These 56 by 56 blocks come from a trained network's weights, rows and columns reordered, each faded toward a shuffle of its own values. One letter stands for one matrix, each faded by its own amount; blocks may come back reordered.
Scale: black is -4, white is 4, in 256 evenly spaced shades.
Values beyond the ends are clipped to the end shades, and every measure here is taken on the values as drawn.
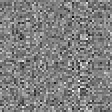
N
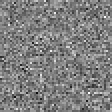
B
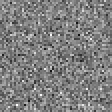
B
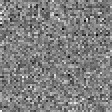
B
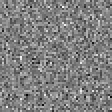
B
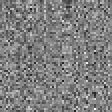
N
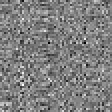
N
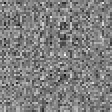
N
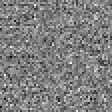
B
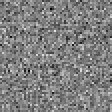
B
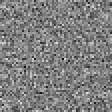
B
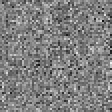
N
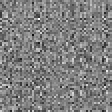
N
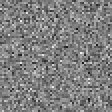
B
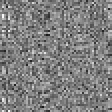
N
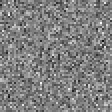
B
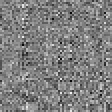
N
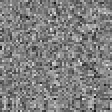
N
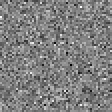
B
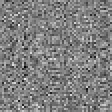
N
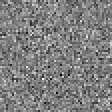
B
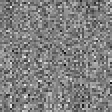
N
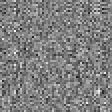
N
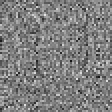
N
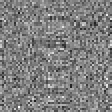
N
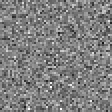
B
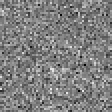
B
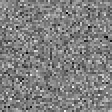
B
